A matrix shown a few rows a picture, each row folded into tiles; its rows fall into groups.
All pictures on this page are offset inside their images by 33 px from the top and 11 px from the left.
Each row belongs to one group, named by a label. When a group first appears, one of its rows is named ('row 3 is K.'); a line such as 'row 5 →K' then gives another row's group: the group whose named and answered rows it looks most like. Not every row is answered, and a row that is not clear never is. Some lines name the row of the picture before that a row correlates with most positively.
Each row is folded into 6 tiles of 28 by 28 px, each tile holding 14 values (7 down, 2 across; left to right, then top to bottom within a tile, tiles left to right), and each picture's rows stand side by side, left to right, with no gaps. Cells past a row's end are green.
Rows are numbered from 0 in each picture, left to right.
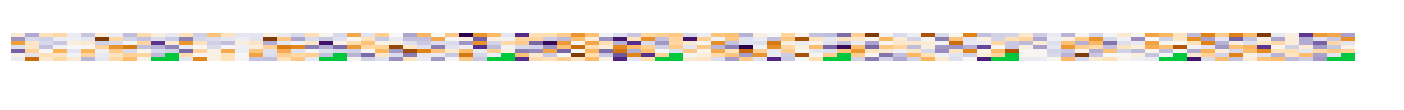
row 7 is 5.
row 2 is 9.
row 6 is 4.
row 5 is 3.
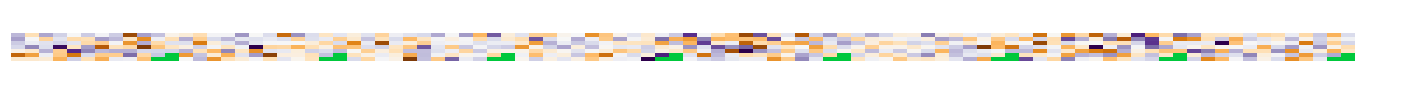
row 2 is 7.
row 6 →5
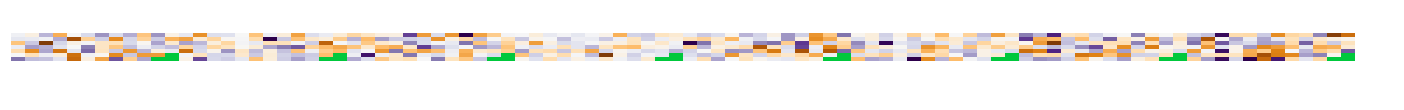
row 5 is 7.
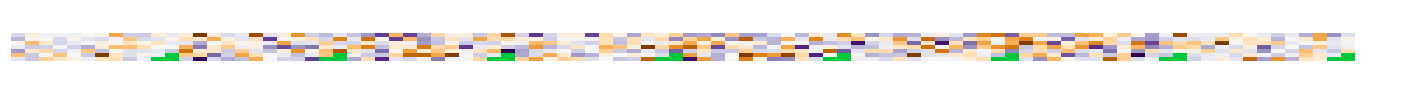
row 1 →3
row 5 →4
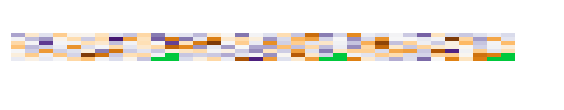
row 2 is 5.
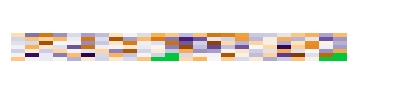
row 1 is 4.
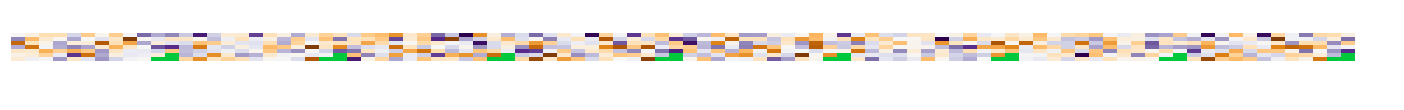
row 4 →4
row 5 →3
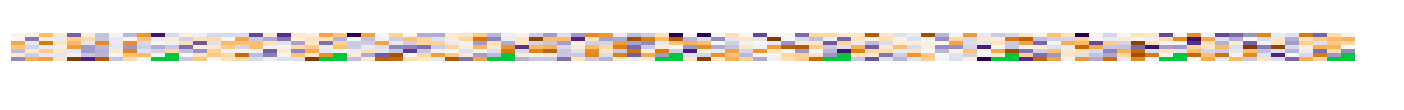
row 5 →3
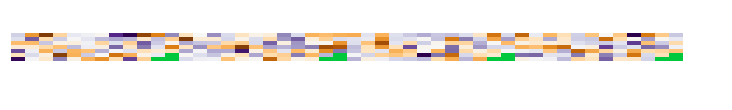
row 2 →5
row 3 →9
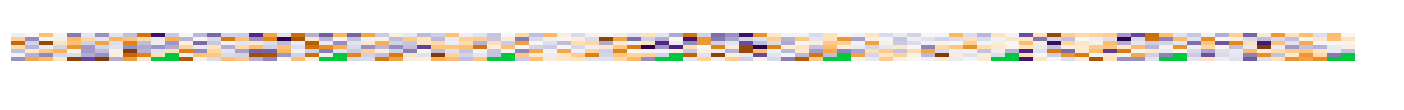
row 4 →9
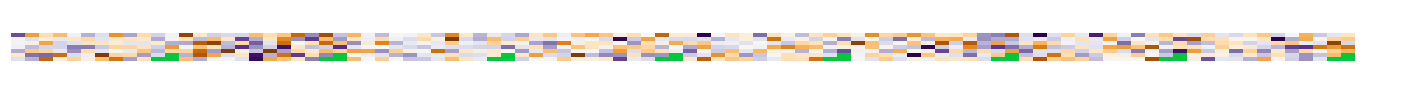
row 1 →5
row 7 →3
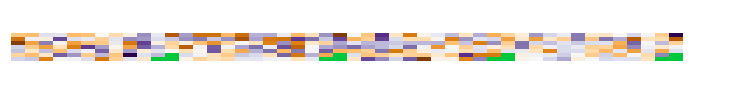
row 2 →7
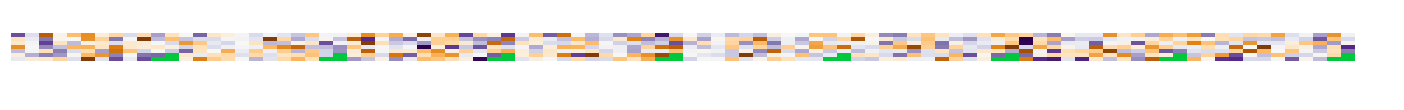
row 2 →5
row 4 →4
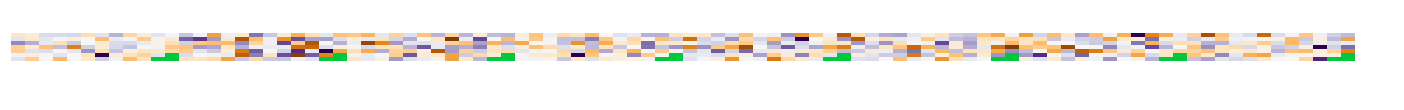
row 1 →4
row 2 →5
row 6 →9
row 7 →3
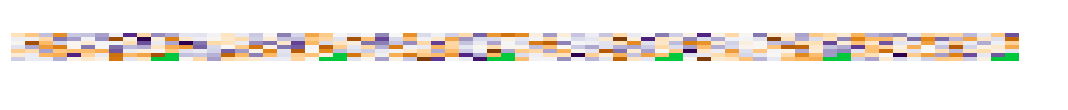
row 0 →5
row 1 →4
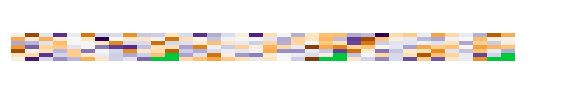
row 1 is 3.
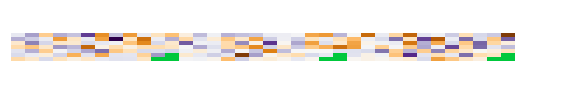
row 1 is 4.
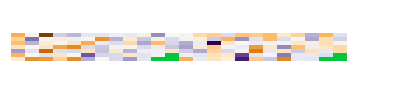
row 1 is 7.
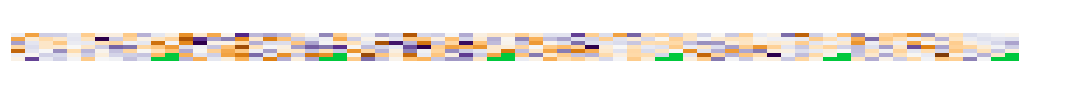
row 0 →3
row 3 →9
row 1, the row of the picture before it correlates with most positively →0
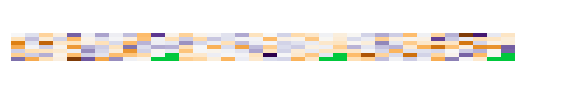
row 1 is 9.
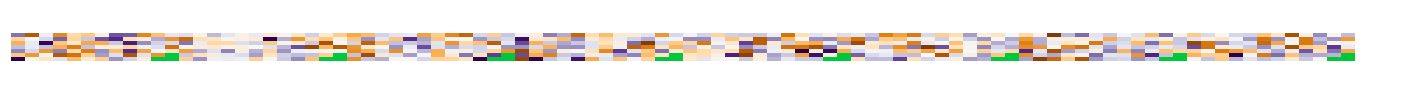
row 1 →3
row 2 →5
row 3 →7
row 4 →4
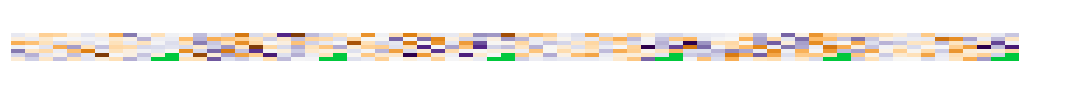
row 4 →4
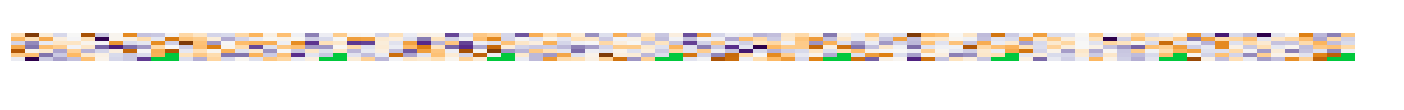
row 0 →3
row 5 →7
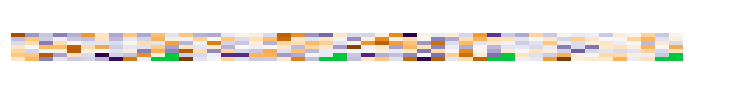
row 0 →9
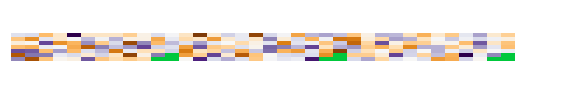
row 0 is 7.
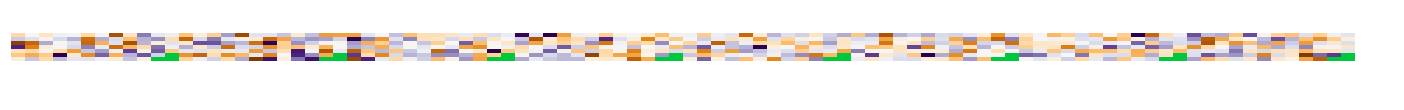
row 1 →7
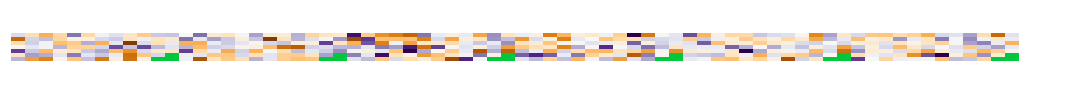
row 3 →9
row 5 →5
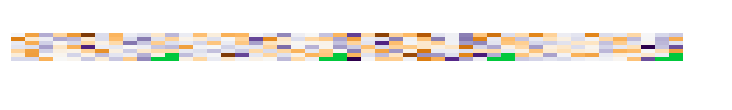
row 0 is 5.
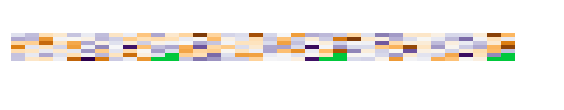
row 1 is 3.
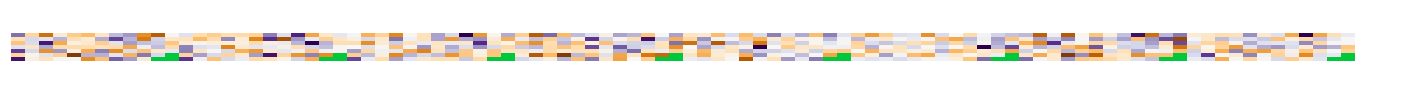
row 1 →5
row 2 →5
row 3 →5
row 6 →5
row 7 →9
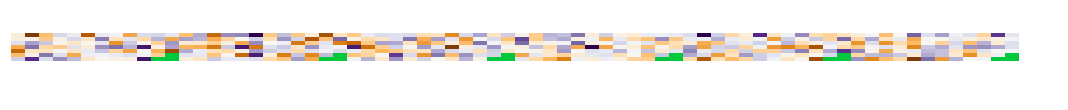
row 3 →9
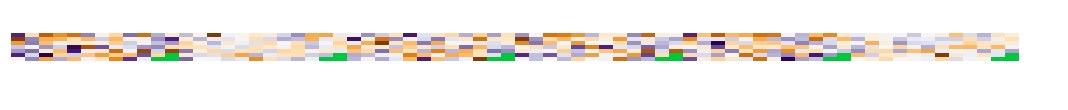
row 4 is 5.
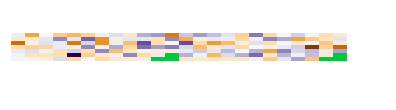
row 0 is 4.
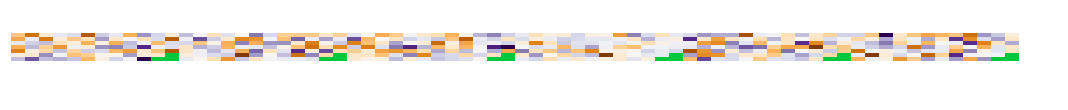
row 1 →4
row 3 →9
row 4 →7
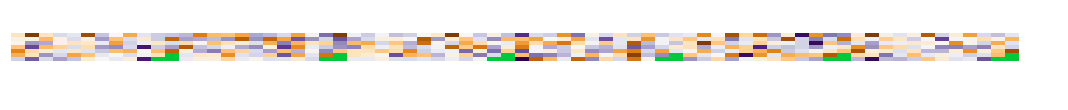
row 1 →4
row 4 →5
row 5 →3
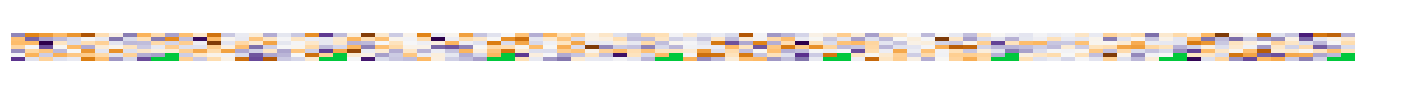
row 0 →5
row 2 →3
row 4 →7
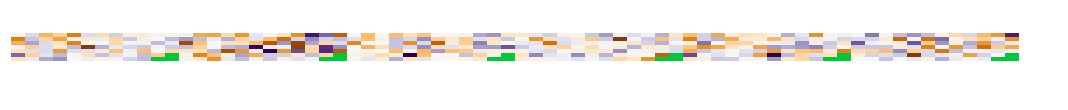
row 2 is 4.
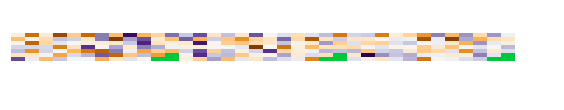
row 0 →5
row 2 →5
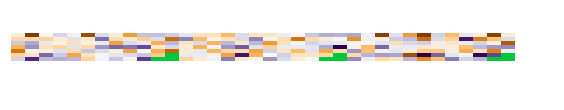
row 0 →3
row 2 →5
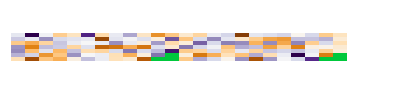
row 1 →7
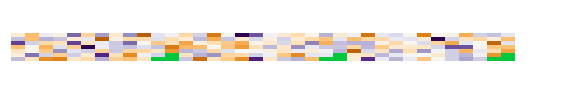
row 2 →3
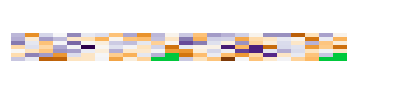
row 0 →9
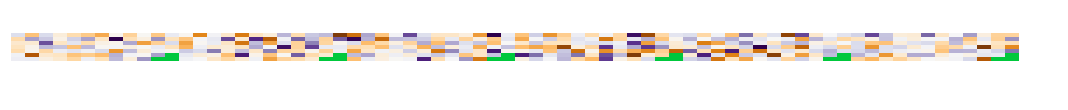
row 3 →9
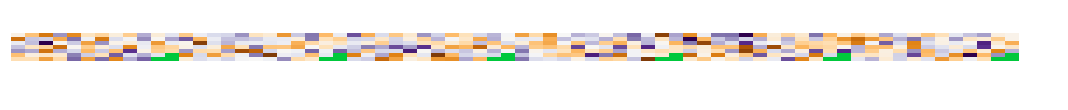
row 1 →9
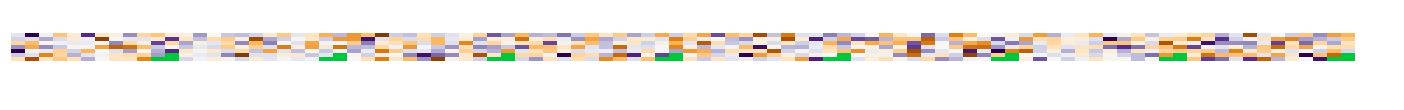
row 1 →4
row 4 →5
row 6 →3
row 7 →7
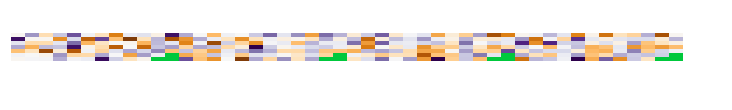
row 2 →7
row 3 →7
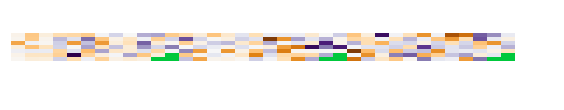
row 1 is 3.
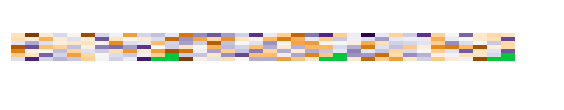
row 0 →3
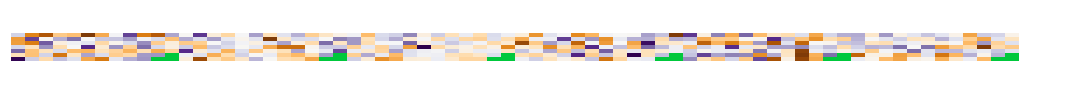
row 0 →5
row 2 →9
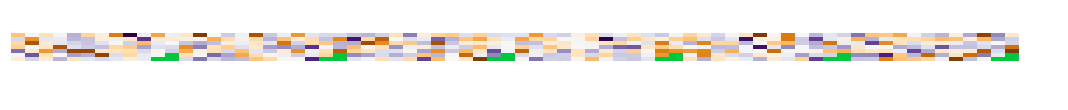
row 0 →9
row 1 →3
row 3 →3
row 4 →5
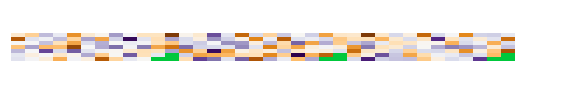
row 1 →7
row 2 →3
